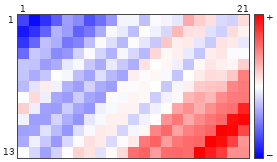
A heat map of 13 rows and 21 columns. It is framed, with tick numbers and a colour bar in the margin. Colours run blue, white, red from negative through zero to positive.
Values rise toward the bottom right. No lone cell stands out from its neighbours. Overall the values sit about 50% of the way up the scale. Streaks slant up to the right.
